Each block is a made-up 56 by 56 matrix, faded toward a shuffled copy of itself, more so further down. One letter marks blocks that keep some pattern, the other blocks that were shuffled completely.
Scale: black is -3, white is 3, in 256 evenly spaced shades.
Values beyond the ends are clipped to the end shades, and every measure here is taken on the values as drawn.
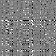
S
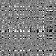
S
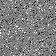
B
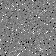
B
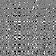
S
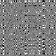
S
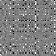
S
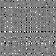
S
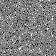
B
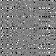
S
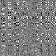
S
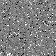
B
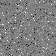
B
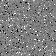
B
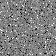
B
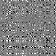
S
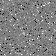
B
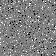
B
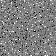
B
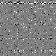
S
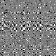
S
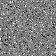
B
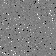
B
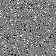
B
